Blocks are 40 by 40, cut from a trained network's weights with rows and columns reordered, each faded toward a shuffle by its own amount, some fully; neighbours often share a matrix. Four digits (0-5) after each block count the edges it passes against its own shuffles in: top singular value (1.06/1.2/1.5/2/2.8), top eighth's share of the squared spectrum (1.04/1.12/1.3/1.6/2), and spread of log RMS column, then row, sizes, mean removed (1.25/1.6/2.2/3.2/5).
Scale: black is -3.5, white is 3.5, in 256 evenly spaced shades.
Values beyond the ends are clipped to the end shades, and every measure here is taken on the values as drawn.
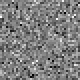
0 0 0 0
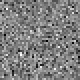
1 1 0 0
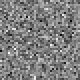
0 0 0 0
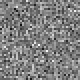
0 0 0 0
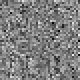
3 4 2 0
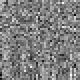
3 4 2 1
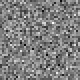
2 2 0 0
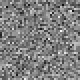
0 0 0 0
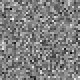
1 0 0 0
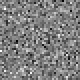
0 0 0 0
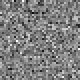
0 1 0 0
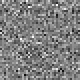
2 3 0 1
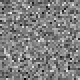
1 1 0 1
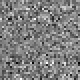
1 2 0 2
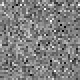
1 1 0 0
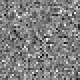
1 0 0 0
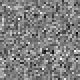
1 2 0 2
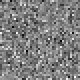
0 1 0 0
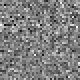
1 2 0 2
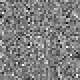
2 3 1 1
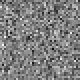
2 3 0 1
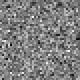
1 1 0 0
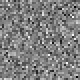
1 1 0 0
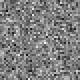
1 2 0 0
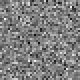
2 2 0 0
